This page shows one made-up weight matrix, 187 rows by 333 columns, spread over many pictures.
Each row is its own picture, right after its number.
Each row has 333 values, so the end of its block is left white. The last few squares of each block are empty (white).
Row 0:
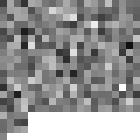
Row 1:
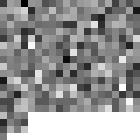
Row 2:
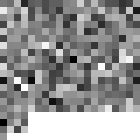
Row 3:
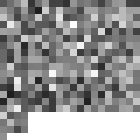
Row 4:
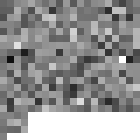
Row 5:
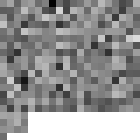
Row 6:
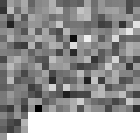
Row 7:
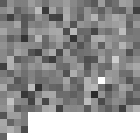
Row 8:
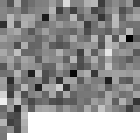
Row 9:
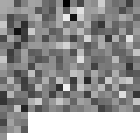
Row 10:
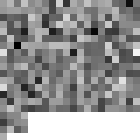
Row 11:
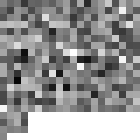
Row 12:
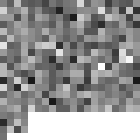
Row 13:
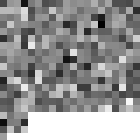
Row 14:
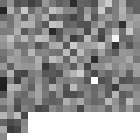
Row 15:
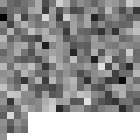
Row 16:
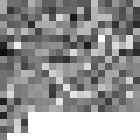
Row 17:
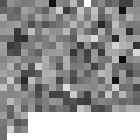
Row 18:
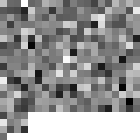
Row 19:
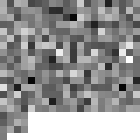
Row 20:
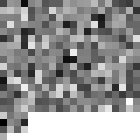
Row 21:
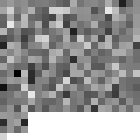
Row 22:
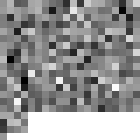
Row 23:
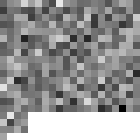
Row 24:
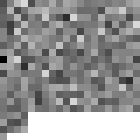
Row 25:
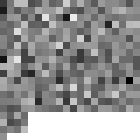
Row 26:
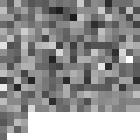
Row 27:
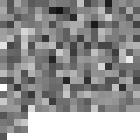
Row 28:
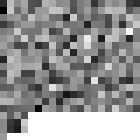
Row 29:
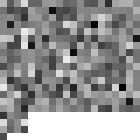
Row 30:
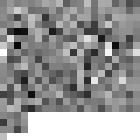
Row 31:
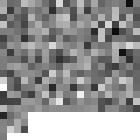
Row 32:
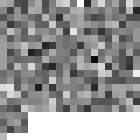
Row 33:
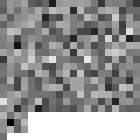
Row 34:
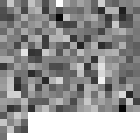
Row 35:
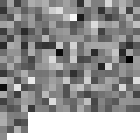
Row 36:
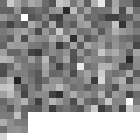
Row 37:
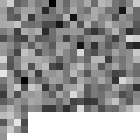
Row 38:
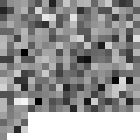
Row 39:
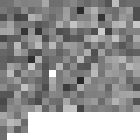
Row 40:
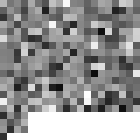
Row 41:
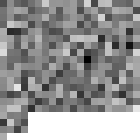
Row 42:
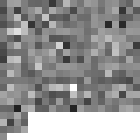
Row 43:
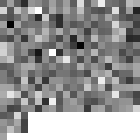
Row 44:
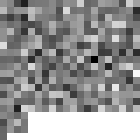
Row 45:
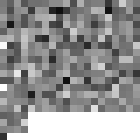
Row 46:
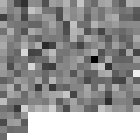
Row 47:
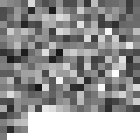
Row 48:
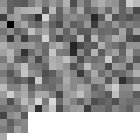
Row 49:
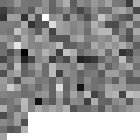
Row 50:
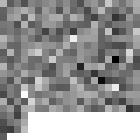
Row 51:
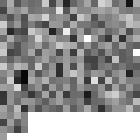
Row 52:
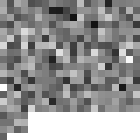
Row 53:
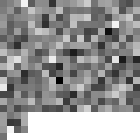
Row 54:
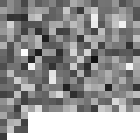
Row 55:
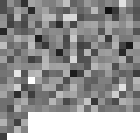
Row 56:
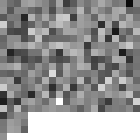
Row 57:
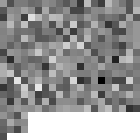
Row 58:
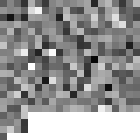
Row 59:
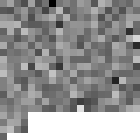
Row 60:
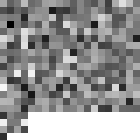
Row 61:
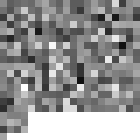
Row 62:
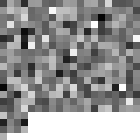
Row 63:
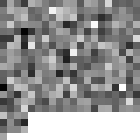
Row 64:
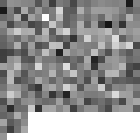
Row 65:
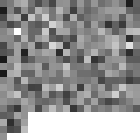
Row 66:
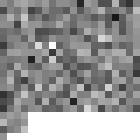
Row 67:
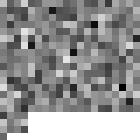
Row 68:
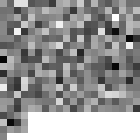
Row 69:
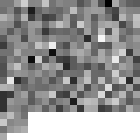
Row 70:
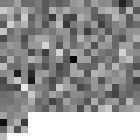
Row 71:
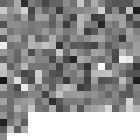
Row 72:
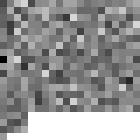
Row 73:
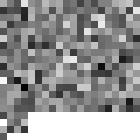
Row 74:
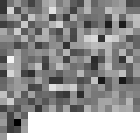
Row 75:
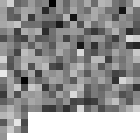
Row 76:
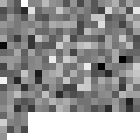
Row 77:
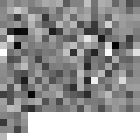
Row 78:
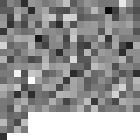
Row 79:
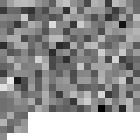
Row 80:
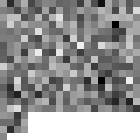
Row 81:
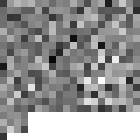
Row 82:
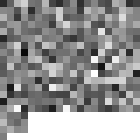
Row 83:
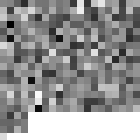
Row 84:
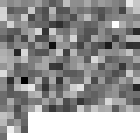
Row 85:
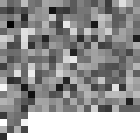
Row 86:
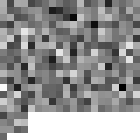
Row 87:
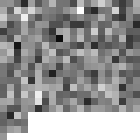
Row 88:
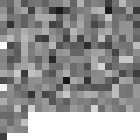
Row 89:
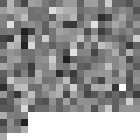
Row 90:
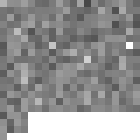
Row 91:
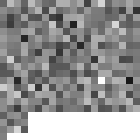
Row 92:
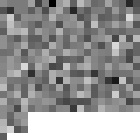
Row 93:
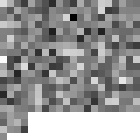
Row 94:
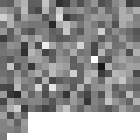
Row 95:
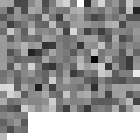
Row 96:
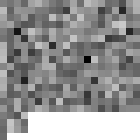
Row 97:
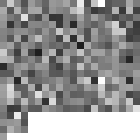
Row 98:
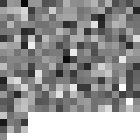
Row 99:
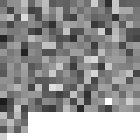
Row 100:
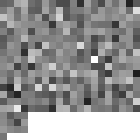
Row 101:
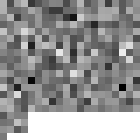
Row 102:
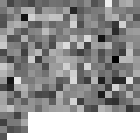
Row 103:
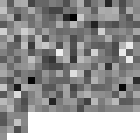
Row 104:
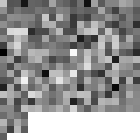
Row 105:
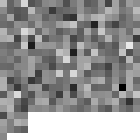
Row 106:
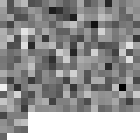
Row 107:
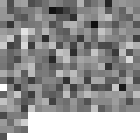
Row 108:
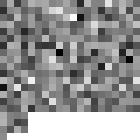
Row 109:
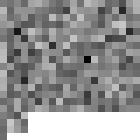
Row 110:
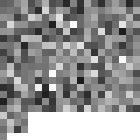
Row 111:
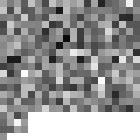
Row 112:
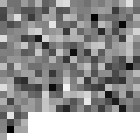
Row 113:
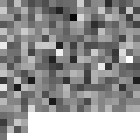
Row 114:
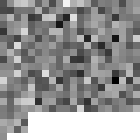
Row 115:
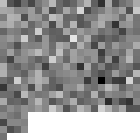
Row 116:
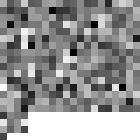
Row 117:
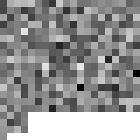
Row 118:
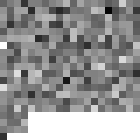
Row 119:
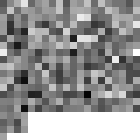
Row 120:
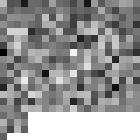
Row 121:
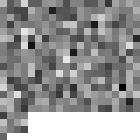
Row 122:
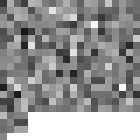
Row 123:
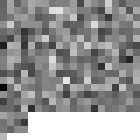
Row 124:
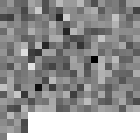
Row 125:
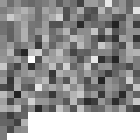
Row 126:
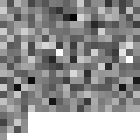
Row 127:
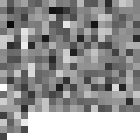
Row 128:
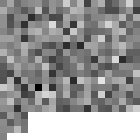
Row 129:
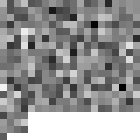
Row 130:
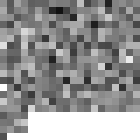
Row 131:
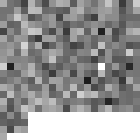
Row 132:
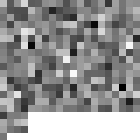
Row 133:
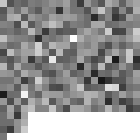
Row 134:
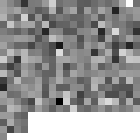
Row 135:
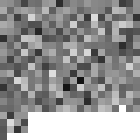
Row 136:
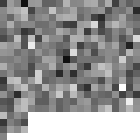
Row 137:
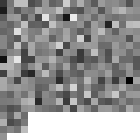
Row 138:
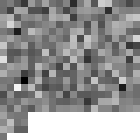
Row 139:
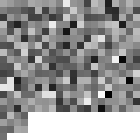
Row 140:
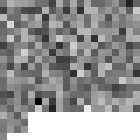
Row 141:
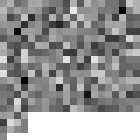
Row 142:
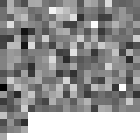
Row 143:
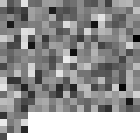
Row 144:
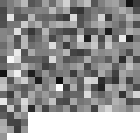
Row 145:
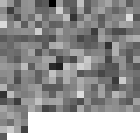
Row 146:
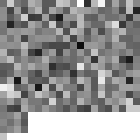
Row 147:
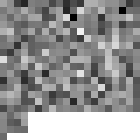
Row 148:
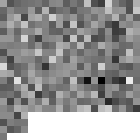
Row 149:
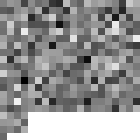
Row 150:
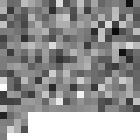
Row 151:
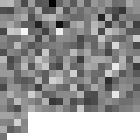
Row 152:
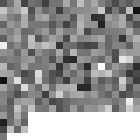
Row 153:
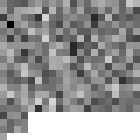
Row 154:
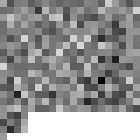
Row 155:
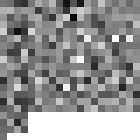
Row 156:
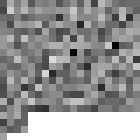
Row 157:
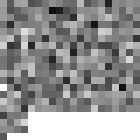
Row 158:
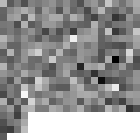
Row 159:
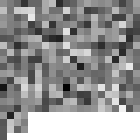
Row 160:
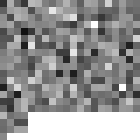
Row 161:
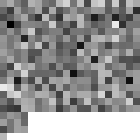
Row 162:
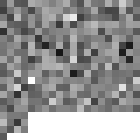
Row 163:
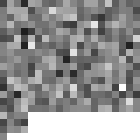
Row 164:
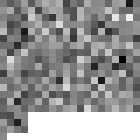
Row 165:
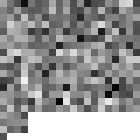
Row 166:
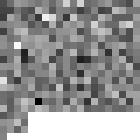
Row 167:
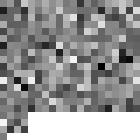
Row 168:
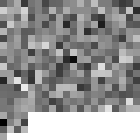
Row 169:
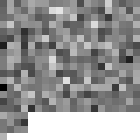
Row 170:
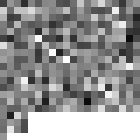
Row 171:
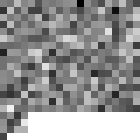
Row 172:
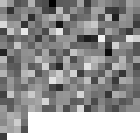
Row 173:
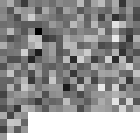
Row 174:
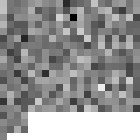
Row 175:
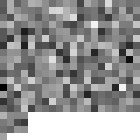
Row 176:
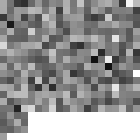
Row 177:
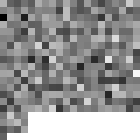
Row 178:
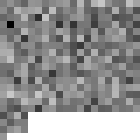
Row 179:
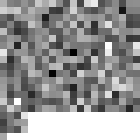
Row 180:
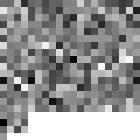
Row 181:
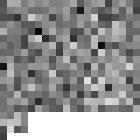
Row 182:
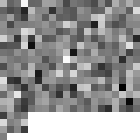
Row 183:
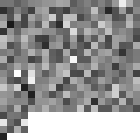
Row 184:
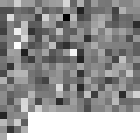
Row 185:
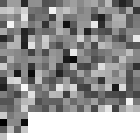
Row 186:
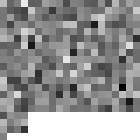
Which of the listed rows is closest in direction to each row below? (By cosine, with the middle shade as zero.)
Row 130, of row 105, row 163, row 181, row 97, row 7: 105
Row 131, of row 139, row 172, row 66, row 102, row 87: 87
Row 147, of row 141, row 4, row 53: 141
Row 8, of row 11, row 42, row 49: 42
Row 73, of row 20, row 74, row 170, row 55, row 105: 105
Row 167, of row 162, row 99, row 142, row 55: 162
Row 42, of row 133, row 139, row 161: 161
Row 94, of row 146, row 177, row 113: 113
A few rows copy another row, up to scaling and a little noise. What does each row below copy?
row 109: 96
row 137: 25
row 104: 120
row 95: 32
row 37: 75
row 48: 153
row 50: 158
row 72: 24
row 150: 31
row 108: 35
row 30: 77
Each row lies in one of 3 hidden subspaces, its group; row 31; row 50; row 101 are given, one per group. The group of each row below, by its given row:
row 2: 101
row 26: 101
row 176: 50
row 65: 31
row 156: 31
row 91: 50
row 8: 31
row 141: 31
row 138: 31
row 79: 50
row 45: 101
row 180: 101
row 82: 50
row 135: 50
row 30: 31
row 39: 50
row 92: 31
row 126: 101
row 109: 31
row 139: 50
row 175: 101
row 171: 50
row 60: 101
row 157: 101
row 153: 50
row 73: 101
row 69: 50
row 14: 31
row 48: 50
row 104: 31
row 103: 101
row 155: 31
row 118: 101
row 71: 101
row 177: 50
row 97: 50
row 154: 50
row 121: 101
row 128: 50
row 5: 31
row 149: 31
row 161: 50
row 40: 50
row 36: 50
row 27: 101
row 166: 31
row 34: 50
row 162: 101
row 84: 31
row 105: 101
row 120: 31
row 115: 50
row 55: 101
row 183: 101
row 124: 50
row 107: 101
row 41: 31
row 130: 101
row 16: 31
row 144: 31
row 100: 50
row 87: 50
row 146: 50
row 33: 31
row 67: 101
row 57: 50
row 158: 50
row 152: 101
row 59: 31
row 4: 31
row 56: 31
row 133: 50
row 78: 101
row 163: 101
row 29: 101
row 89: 101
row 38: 31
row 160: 101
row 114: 31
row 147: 31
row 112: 50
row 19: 101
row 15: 50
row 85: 101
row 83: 50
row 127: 101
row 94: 50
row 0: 101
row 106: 101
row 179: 31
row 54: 50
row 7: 50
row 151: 31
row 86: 101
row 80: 50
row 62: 101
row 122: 101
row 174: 31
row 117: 50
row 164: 31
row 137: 31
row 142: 101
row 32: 50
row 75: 31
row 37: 31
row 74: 31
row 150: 31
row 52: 101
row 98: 101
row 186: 101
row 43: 50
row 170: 50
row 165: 31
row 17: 31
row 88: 101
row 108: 101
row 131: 50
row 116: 101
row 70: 101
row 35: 101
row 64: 31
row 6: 31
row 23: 50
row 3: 50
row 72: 31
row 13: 101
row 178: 50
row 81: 50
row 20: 101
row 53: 31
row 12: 101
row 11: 31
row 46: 50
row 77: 31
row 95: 50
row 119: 31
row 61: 50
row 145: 31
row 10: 31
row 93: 31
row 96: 31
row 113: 101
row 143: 101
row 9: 31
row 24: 31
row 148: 50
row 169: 101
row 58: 50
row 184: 31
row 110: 50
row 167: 101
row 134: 31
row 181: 50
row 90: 31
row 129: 101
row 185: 101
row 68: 31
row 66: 50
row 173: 50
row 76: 101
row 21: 101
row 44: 50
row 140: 50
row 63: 101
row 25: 31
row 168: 101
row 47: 31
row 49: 31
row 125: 50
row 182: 101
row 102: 50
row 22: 31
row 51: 31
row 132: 101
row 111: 31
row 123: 101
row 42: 31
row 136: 101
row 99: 50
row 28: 31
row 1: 101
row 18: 101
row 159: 50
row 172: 31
